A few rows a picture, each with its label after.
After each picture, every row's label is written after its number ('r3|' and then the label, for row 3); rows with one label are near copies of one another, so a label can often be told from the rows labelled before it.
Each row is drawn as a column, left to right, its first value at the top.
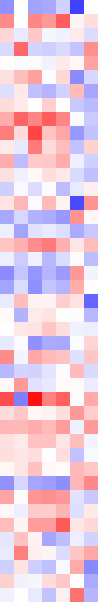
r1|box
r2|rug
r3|box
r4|box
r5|box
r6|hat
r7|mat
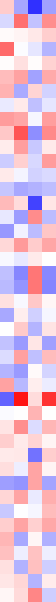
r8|rug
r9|box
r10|hat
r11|box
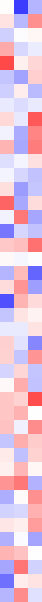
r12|mat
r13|hat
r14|box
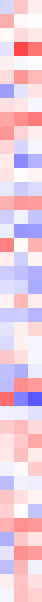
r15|box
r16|rug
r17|rug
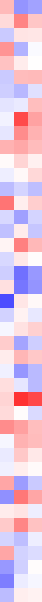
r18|mat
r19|box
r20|box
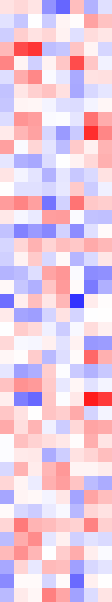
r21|mat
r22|rug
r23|rug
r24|hat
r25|hat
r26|mat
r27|box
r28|box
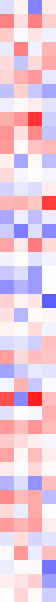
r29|box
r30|rug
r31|box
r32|mat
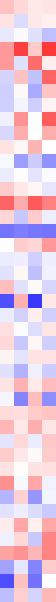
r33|mat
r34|rug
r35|mat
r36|rug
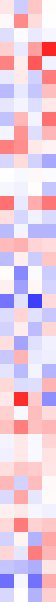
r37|mat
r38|box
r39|mat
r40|rug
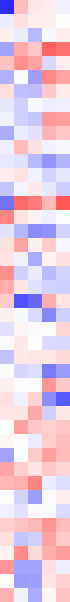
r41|hat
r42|mat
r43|mat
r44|rug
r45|rug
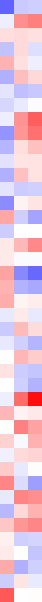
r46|hat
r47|box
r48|box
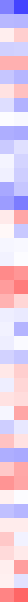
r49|hat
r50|hat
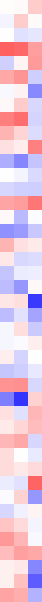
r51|rug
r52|rug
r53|mat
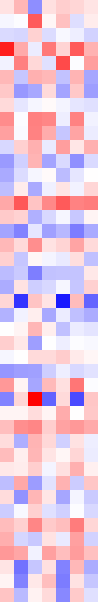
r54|rug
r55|mat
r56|box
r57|rug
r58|mat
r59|rug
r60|mat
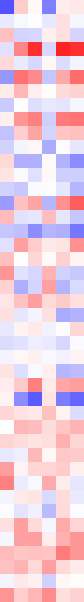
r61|hat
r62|rug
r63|rug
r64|hat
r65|rug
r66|rug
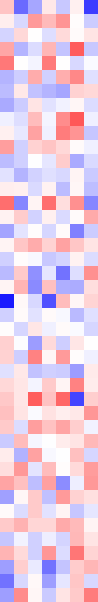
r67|mat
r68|hat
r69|box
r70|mat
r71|box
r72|rug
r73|hat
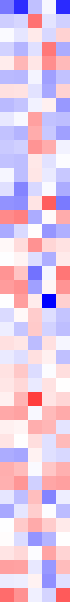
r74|hat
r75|hat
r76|box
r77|mat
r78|hat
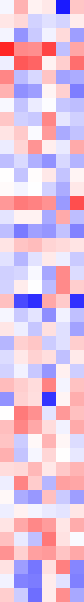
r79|rug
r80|mat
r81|mat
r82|rug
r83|hat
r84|mat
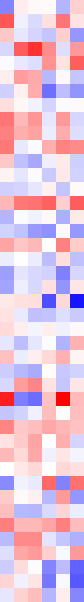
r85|box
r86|rug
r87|rug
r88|mat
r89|box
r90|mat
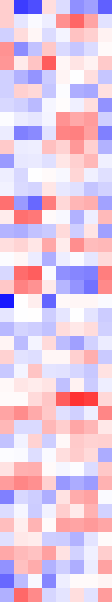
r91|mat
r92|hat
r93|hat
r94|mat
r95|box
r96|box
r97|box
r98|hat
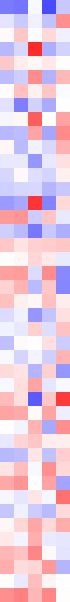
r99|hat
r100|hat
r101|rug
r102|hat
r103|box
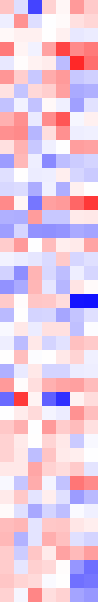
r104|rug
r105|box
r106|hat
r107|rug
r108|rug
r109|mat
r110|mat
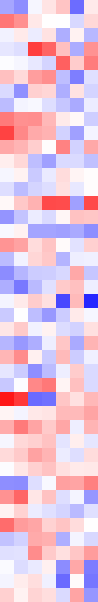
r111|box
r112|box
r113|rug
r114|rug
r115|mat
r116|hat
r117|mat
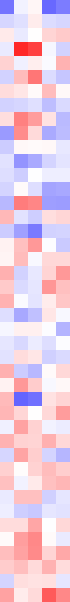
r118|hat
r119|rug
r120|rug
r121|hat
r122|hat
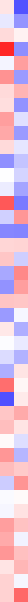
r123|rug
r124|hat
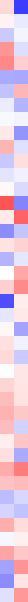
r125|mat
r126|hat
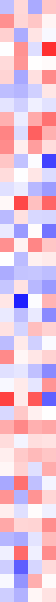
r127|box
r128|mat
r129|box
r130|rug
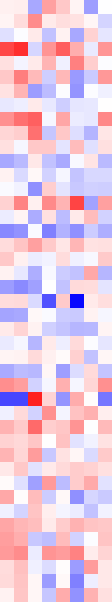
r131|rug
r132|rug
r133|box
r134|mat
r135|rug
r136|mat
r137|hat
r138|rug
